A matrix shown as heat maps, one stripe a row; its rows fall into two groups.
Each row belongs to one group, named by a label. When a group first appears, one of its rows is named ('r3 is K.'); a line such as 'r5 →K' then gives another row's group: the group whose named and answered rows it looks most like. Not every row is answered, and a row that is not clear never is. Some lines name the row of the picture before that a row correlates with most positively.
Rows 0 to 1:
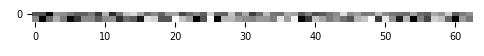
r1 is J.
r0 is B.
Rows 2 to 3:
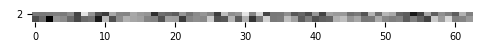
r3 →B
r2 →J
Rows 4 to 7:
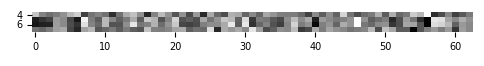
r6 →B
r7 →J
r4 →B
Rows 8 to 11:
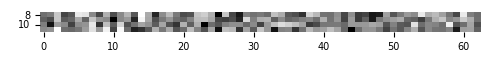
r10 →J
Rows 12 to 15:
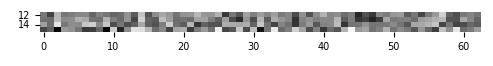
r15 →B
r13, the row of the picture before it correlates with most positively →8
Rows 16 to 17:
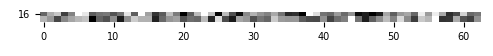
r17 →B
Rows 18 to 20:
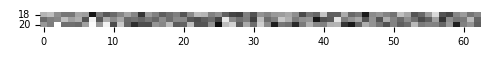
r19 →J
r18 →B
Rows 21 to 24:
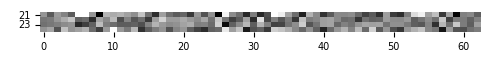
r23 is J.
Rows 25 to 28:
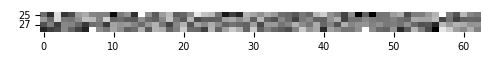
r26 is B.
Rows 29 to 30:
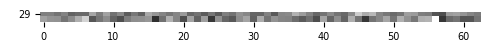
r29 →J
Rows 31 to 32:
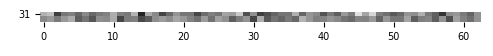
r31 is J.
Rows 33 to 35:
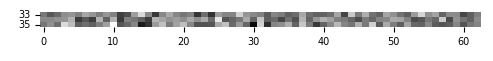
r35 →J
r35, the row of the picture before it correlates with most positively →32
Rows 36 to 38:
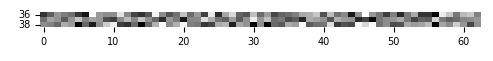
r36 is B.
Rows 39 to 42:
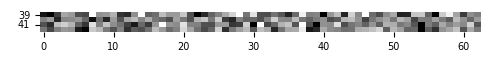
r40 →B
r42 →J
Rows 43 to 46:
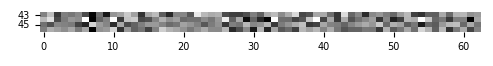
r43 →B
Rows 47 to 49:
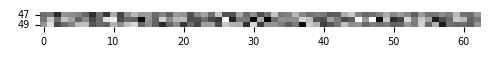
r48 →J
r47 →B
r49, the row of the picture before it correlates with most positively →44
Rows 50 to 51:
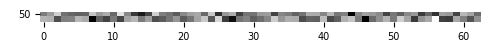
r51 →B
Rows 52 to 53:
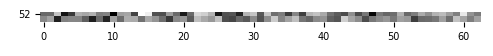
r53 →B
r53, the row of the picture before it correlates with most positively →51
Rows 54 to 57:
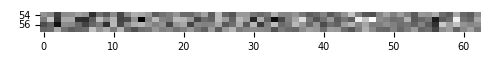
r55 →J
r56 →B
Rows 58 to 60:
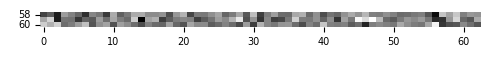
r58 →B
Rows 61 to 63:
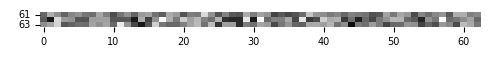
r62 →J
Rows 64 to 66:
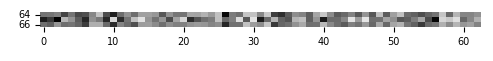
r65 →B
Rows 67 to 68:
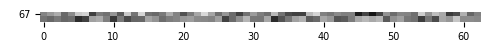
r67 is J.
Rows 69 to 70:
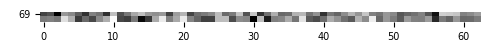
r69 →B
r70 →J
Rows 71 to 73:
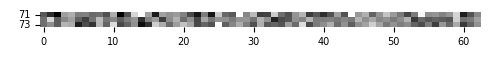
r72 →J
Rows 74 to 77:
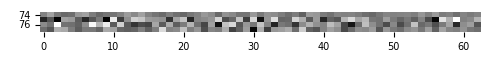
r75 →B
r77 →J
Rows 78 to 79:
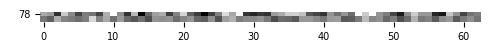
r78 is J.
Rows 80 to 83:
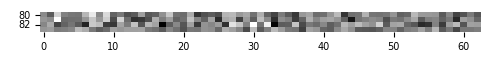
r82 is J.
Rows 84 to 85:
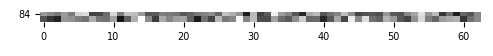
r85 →B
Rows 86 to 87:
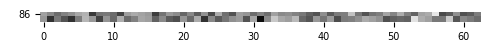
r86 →B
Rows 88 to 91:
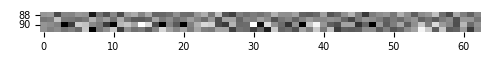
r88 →B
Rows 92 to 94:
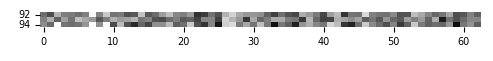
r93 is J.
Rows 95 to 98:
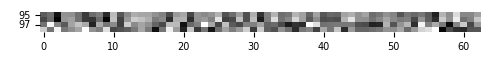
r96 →B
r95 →B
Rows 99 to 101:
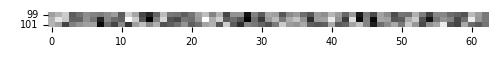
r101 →B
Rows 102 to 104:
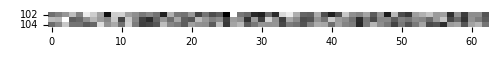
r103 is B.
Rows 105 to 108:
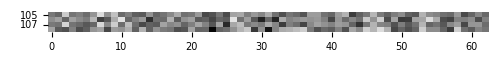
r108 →J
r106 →J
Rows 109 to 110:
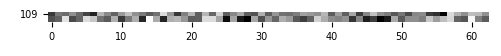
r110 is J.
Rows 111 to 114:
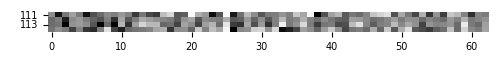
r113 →B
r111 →J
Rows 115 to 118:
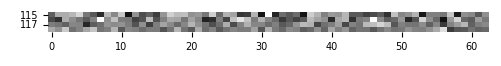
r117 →J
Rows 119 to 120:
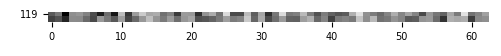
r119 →B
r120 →B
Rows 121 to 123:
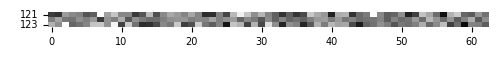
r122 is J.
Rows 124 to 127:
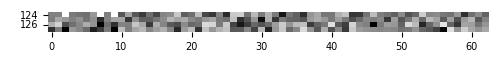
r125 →J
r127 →B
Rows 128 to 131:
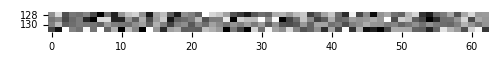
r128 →B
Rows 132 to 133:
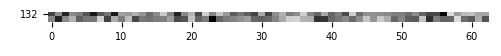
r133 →J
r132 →B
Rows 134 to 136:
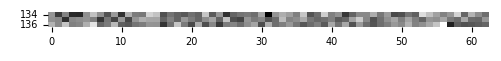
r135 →B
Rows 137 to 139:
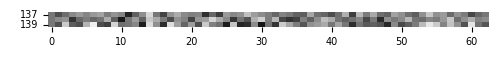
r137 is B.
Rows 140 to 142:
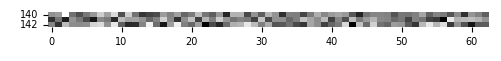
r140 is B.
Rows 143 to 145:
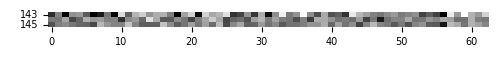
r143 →B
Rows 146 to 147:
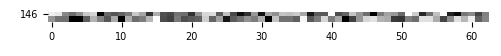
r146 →B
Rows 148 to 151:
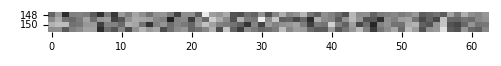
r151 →B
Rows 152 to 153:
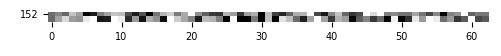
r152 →J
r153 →J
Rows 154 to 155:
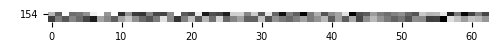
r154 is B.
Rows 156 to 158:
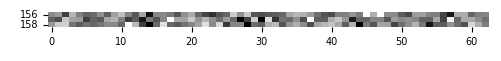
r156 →J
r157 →J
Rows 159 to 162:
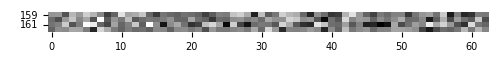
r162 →J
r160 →J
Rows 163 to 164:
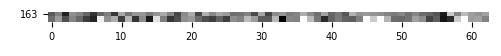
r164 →J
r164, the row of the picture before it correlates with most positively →162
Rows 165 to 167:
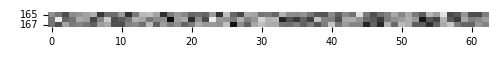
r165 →B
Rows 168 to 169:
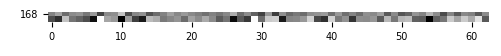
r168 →J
